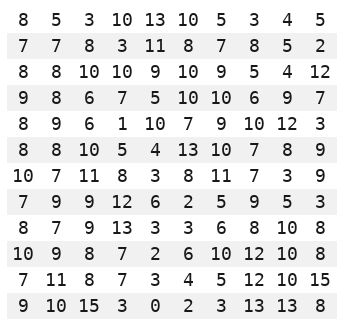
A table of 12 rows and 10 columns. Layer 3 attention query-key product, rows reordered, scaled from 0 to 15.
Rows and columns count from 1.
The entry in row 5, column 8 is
10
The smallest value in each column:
7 5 3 1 0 2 3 3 3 2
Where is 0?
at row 12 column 5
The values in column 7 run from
3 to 11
